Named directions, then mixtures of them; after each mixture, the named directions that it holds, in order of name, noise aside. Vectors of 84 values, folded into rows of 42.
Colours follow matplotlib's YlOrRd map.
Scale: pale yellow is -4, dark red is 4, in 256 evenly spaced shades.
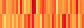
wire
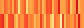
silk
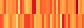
silk, wire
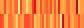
silk, wire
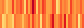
silk, wire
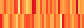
silk, wire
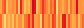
wire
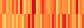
wire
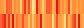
silk, wire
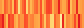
silk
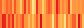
silk, wire
